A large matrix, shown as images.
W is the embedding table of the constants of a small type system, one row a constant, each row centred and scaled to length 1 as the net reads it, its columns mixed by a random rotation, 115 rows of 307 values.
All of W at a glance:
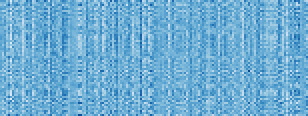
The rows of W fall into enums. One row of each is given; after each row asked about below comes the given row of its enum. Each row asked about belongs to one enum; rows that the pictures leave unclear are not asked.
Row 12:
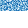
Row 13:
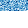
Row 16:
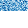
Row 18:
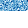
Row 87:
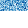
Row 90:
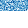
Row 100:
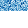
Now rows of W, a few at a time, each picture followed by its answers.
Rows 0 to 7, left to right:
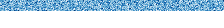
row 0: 13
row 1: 13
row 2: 18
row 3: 87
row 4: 87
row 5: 87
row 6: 100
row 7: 18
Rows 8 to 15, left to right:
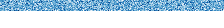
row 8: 13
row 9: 90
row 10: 16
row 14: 87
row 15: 90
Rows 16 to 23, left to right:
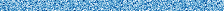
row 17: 13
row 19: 90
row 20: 100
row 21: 12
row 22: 18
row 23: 100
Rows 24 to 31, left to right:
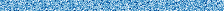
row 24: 13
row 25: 18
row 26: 18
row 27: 87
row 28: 87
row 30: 12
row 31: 100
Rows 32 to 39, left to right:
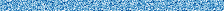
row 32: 12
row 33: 87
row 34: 12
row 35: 13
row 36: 13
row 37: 90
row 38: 13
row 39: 18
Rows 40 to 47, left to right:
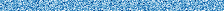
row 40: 18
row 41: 100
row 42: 12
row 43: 13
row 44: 13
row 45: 16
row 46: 18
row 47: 12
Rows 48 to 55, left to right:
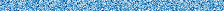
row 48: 13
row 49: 100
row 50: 100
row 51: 18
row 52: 16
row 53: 12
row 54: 16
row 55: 18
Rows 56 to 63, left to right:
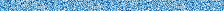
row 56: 100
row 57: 87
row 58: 12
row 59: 87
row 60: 13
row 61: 12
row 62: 87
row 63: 90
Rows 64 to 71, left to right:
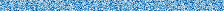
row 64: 13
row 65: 16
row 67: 13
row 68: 16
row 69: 90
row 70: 87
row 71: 87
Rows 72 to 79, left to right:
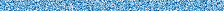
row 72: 90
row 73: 12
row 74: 87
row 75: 16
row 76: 18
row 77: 13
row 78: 12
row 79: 100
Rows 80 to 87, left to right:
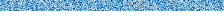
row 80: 13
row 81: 16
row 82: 87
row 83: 18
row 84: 100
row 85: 87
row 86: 16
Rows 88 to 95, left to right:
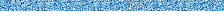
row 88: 100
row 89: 13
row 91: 13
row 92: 12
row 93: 18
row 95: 12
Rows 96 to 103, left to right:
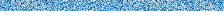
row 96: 100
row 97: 87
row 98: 12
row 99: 12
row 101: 16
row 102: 87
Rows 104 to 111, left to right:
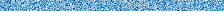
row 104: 100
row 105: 12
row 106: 87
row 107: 18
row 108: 16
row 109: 87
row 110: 13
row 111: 12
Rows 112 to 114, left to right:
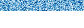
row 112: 16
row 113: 13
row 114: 87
